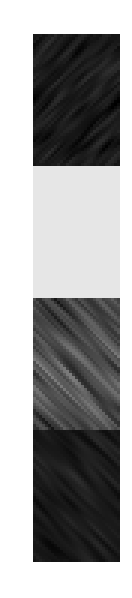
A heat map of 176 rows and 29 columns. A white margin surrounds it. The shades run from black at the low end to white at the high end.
It is made of 4 by 1 panels. Panel 1,1: very low, slanting up to the right, faint in contrast. Panel 2,1: very high, flat. Panel 3,1: low, slanting down to the right. Panel 4,1: very low, slanting down to the right, faint in contrast.
